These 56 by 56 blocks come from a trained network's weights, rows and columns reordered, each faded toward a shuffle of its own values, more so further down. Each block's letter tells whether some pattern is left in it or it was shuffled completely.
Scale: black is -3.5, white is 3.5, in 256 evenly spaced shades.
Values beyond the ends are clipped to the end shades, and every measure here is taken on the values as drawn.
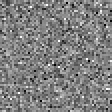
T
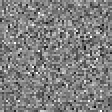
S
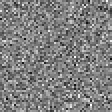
S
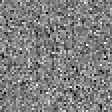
T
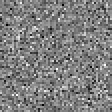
T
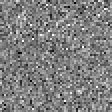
T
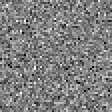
T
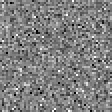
T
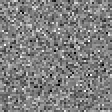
T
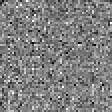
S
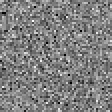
T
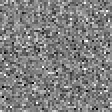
T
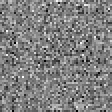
S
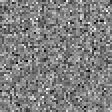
T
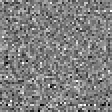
S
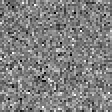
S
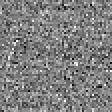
S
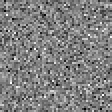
T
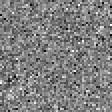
T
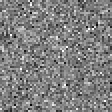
T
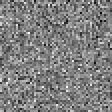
S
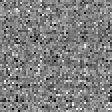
S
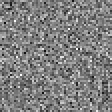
S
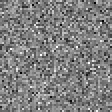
T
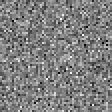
T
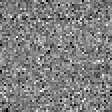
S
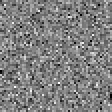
T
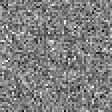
S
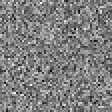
S
